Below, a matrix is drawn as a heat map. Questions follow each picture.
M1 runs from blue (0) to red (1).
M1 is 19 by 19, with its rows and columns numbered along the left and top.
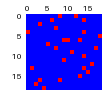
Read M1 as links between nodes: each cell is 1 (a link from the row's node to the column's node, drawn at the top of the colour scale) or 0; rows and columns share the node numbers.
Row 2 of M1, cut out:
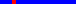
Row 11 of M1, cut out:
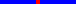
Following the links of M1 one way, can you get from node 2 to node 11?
yes
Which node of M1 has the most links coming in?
node 14
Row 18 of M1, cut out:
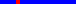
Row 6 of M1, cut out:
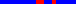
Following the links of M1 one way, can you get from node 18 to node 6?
yes
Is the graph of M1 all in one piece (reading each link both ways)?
yes
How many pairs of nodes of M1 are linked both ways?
1
